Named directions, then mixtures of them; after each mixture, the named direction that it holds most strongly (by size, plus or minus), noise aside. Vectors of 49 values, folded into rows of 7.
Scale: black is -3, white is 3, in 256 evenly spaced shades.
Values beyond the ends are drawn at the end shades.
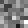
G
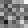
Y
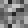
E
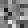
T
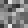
E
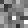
G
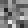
T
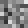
T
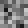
T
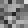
E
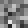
T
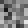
G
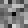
E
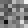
Y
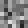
T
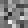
T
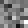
G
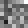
Y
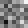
Y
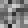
E
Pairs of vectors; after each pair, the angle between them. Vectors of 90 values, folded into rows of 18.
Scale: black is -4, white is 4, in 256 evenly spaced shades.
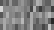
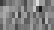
partly aligned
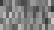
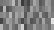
partly aligned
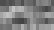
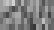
partly opposed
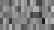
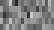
partly opposed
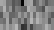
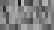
partly opposed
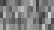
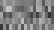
partly opposed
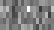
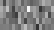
nearly parallel
